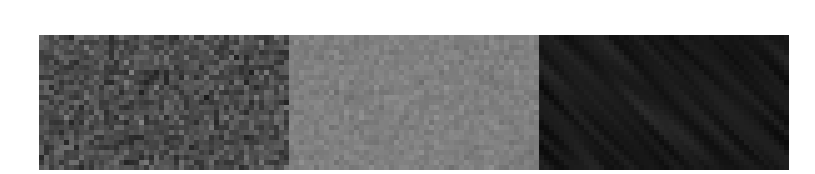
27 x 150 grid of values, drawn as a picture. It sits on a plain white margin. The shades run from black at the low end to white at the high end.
The table splits into one row of 3 panels. Panel 1,1: low, fine-grained. Panel 1,2: middling, fine-grained, faint in contrast. Panel 1,3: very low, slanting down to the right, faint in contrast.
